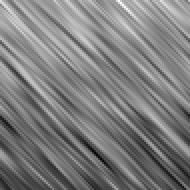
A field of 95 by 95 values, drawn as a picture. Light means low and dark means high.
The values follow a bell shape. The field climbs toward the bottom. On average the colour sits 50% of the way up the scale. No row or column stands out. There are no lone odd cells. The grain runs diagonally down to the right.
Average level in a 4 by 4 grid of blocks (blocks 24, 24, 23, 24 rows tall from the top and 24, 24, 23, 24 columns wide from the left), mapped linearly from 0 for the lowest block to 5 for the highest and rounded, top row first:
0 0 0 1
1 2 2 2
4 3 3 3
5 4 4 5
